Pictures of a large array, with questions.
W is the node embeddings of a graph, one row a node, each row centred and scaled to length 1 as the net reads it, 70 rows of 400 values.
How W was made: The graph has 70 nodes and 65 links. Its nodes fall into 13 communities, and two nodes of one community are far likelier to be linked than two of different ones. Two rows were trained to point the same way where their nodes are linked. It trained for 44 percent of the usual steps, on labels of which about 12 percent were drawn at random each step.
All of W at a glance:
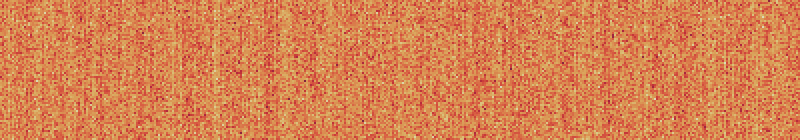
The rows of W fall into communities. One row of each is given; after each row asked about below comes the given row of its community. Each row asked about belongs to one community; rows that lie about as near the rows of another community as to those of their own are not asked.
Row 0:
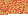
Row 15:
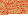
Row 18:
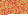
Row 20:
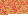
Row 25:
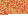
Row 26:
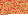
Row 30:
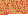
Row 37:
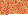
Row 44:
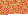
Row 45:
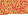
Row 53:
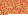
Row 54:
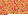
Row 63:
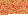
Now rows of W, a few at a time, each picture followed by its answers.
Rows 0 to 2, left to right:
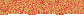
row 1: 18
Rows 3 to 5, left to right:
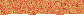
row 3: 45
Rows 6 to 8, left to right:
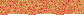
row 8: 63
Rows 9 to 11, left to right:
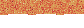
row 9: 25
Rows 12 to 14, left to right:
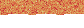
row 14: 44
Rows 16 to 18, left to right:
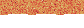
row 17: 63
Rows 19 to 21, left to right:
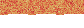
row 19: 25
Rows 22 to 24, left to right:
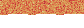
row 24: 0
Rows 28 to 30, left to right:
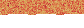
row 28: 18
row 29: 37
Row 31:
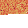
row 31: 53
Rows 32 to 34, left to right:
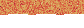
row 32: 20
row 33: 37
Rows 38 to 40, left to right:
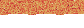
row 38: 15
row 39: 26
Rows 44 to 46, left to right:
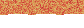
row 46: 44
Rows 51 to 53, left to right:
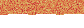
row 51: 54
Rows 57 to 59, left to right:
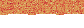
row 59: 30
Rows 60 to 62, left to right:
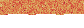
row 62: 20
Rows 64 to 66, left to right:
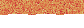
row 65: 54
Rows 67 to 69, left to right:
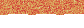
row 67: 45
